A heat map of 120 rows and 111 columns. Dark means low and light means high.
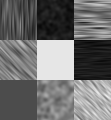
It is made of 3 by 3 panels. Panel 1,1: low, streaked downward. Panel 1,2: very low, blotchy, faint in contrast. Panel 1,3: middling, streaked across, strong in contrast. Panel 2,1: middling, slanting down to the right. Panel 2,2: very high, flat. Panel 2,3: very low, streaked across, faint in contrast. Panel 3,1: low, flat. Panel 3,2: middling, blotchy. Panel 3,3: high, slanting down to the right.
